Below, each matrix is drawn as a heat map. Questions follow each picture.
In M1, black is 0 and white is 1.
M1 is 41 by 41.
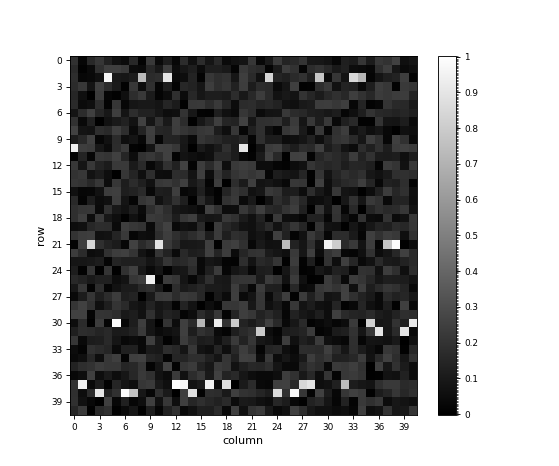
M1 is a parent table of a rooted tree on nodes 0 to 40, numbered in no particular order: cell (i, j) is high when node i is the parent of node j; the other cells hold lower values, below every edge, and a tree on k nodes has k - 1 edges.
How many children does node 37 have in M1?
8
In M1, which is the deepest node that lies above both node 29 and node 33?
2
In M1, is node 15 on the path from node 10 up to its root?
no
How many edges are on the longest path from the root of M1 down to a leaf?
2
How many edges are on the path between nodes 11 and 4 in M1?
2
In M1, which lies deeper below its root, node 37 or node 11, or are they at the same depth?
node 11
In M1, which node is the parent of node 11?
2
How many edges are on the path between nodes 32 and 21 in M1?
2
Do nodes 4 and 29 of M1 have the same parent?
yes
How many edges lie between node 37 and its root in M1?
1
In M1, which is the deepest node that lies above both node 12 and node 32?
37
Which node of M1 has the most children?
37
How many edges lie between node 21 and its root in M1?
0
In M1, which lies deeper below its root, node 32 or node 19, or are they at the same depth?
the same depth
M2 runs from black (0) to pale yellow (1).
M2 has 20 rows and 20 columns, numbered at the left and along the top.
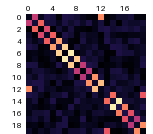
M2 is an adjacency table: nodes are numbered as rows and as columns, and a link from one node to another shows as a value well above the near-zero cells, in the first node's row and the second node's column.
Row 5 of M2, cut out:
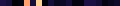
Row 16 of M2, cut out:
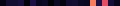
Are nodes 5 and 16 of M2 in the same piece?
no
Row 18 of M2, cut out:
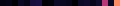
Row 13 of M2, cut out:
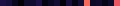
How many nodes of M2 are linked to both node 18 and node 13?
1
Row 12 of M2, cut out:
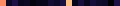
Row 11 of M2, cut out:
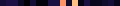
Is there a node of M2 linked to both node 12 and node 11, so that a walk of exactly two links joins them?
no
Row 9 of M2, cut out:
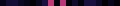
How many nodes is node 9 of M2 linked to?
2
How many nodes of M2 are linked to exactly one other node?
0
